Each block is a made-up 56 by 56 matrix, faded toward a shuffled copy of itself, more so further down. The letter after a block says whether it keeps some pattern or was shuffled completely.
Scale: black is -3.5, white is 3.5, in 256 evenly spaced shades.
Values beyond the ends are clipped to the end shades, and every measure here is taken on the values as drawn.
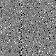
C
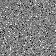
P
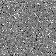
P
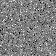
P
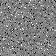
P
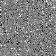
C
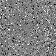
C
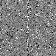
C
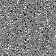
C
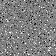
P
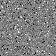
P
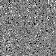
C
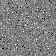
P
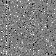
C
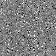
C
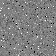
P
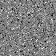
P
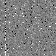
C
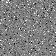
P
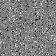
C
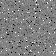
P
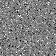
P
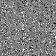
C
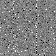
C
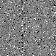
C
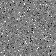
P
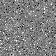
P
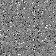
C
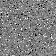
P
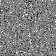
P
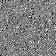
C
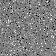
P
